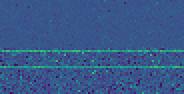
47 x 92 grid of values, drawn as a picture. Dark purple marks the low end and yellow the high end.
Odd lines: rows 26 and 34. Average level on the scale: 30%. Histogram: skewed, a long tail of high values. Seam: horizontal, 50% of the way down, the top part calmer.
